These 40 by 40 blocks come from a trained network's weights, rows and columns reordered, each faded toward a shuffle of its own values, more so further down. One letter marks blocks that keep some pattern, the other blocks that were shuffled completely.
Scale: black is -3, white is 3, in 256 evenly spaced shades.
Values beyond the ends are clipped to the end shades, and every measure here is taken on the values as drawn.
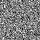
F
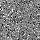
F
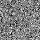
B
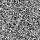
F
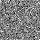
F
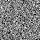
F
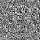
B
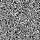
B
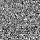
B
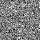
B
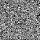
B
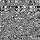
B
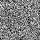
F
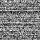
B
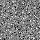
F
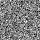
F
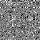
B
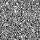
B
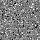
F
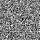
F
